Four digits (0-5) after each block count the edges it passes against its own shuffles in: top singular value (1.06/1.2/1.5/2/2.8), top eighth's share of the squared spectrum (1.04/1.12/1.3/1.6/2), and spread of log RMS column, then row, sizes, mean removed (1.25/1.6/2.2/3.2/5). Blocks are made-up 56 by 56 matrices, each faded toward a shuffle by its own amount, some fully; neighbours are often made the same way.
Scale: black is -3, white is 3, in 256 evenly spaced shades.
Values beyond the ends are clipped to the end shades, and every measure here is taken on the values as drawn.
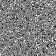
2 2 1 0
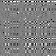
5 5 3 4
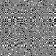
4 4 2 3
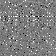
3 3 0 1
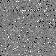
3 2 0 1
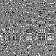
4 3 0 2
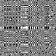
5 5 3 3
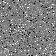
0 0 0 0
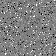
2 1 0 0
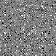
3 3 2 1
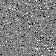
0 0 0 0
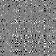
4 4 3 3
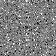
2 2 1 0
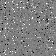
1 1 0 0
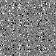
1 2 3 2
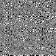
2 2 2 3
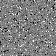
1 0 0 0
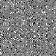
4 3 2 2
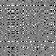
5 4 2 3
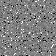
3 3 0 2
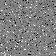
0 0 0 0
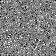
0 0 0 0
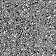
1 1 0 0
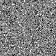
2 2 0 0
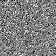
2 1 0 0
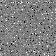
2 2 0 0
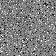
1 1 0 0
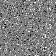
2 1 1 0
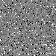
3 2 0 1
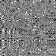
3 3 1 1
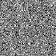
1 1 0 2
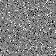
2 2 0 0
